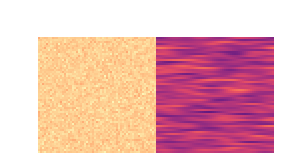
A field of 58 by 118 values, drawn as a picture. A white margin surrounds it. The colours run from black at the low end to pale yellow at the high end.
The table splits into one row of 2 panels. Panel 1,1: very high, fine-grained, faint in contrast. Panel 1,2: middling, streaked across.
